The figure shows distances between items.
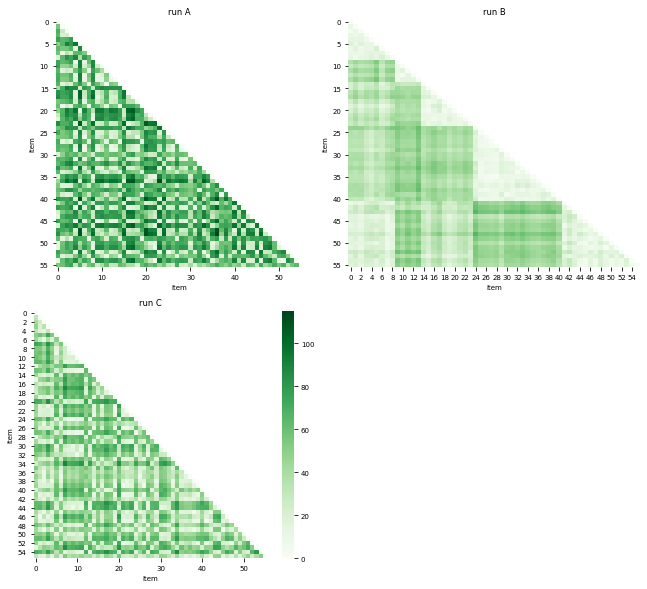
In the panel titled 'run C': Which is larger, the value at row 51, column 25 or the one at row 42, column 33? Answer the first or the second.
the first
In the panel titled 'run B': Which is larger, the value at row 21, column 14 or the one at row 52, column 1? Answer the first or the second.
the second
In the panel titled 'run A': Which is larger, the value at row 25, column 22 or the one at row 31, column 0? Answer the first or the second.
the first
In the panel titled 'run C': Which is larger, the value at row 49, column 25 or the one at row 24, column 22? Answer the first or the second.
the second
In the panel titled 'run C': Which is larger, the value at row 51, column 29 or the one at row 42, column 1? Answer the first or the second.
the first
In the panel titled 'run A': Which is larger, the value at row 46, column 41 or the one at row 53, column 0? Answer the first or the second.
the second
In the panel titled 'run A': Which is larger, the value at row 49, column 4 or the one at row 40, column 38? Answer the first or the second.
the second
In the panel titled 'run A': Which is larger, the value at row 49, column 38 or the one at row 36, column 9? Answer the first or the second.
the second
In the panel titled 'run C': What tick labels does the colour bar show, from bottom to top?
0, 20, 40, 60, 80, 100
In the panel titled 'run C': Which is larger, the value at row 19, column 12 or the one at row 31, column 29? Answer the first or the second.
the second
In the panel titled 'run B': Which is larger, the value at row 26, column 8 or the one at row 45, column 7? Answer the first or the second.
the first
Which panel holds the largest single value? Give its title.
run A
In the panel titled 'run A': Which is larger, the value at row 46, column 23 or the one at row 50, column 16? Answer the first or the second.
the first
